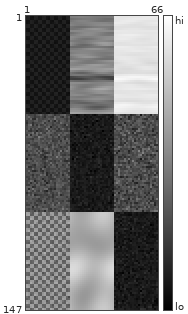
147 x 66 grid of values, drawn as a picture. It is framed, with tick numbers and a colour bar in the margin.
The table splits into 3 rows of 3 panels. Panel 1,1: very low, checkered, faint in contrast. Panel 1,2: middling, streaked across. Panel 1,3: very high, streaked across, faint in contrast. Panel 2,1: low, fine-grained. Panel 2,2: very low, fine-grained, faint in contrast. Panel 2,3: low, fine-grained. Panel 3,1: middling, checkered, strong in contrast. Panel 3,2: high, smooth. Panel 3,3: very low, fine-grained, faint in contrast.
